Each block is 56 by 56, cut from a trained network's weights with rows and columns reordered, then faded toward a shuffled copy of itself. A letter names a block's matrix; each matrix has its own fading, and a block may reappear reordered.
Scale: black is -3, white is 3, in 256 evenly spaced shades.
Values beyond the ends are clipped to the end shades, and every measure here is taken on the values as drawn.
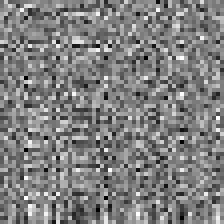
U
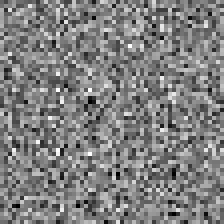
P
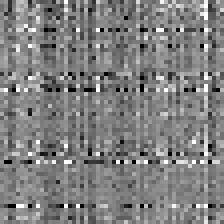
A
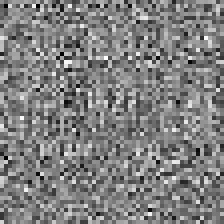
U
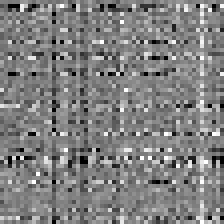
A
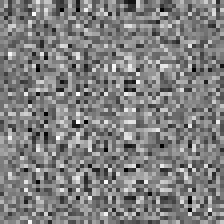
U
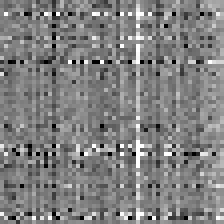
A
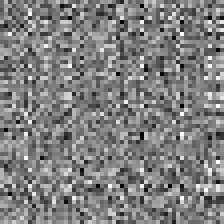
U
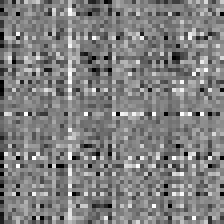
A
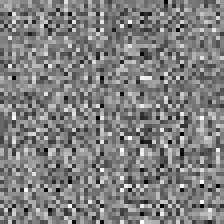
U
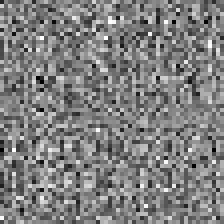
U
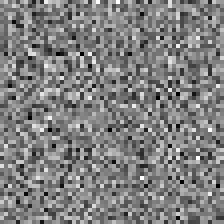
U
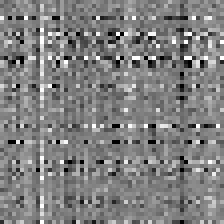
A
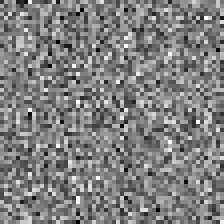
P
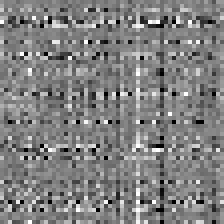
A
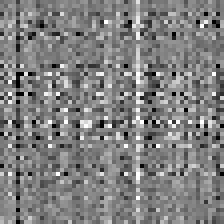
A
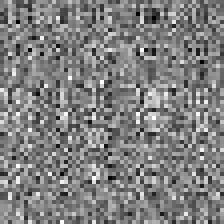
U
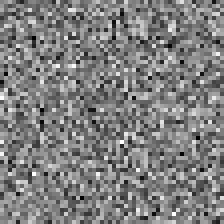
P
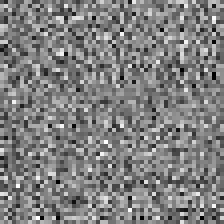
U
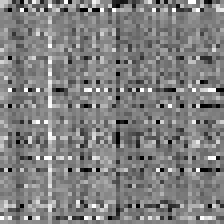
A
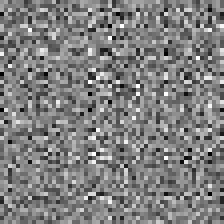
U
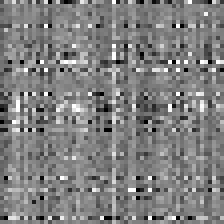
A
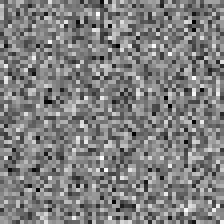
P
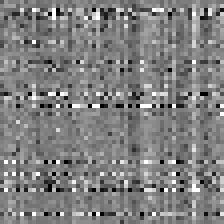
A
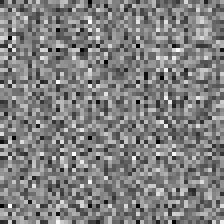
U
